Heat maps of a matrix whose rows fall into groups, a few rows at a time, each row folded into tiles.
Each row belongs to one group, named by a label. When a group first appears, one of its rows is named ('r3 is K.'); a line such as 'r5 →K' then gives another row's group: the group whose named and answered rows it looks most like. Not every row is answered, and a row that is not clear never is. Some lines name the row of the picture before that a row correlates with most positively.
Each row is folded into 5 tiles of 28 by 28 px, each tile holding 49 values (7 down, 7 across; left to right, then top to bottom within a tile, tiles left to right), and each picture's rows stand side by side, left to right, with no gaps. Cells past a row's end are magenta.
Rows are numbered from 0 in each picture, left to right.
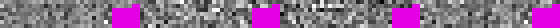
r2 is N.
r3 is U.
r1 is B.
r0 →U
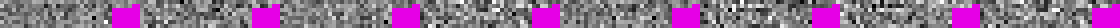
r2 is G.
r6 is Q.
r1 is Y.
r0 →U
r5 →N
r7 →B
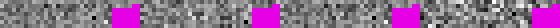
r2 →U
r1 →G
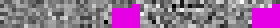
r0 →G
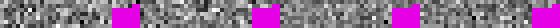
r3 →U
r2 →G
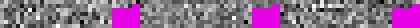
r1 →G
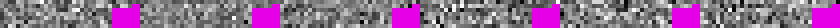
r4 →B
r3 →N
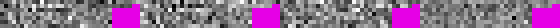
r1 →Q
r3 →U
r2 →B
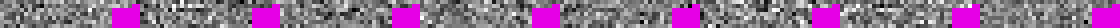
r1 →N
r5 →B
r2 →Y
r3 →Y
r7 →G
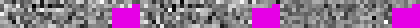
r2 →U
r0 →Q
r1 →Q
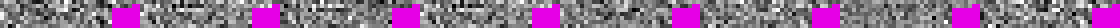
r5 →B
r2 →N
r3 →Q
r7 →B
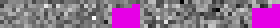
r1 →Y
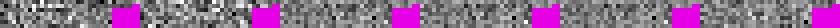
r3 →U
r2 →U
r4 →U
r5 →G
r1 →B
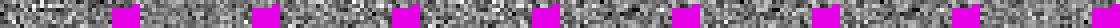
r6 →Y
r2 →B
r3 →B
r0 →N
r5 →Y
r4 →Y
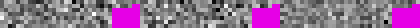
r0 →Y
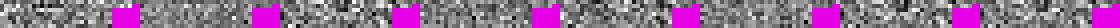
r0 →Q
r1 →G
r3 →U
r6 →B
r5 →G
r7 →B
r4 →Y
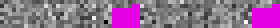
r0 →G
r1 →U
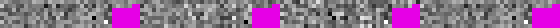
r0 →U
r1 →G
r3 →U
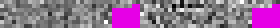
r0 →U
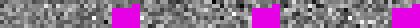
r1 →Y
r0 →G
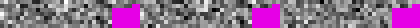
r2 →Y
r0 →Y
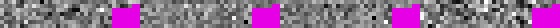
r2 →U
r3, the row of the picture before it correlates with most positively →1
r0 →Y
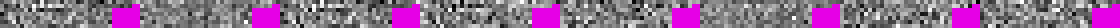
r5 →G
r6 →Q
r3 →Q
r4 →Y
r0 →N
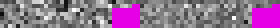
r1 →G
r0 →B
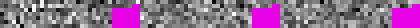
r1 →Y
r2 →Y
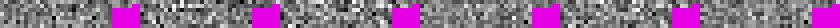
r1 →N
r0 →U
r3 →G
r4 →B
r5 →G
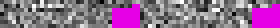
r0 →N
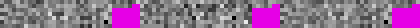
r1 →U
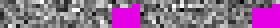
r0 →B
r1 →N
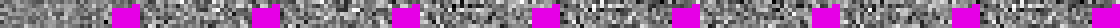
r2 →B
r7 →N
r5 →Y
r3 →Q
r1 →B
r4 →N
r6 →Q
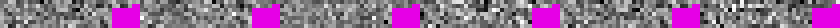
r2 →G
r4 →Y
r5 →N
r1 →Y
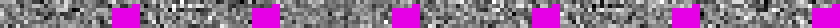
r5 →B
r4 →Q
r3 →B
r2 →U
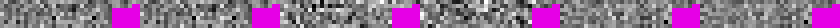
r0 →U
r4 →G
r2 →Q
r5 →G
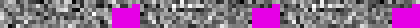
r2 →N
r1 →N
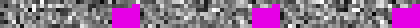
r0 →N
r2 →B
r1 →B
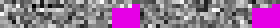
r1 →B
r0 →Q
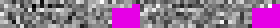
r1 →Q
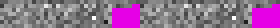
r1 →G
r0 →G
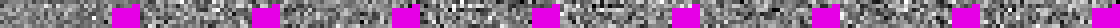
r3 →N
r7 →Q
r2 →Q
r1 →B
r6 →Y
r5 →Y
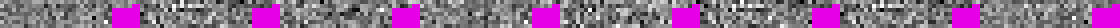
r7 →G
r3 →U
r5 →N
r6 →N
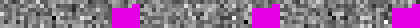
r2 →U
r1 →G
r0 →U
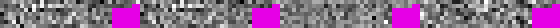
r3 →Y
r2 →U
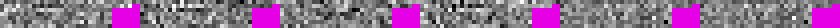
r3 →Q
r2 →Y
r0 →Q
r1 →N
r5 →G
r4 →G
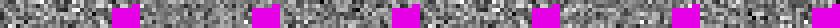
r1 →U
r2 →Y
